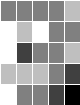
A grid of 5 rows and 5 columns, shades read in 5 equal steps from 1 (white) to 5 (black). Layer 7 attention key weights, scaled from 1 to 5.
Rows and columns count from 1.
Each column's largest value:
3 4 3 4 5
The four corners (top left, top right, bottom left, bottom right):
3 2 1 5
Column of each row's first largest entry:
1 4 2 5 5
